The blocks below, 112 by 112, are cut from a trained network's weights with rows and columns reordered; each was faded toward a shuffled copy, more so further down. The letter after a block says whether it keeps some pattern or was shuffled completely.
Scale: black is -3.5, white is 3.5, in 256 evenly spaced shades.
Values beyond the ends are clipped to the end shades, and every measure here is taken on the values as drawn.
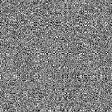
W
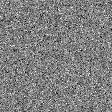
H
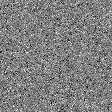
H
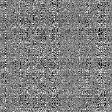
W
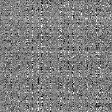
W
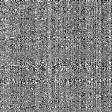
W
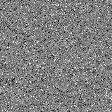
H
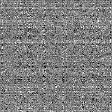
W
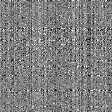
W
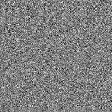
W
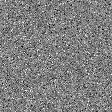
H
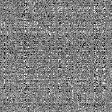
W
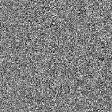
W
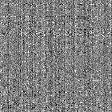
W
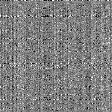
W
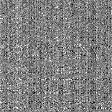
W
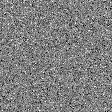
H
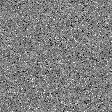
H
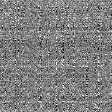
W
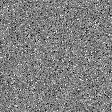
H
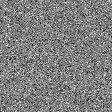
H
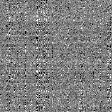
W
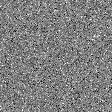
H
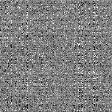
W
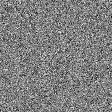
H
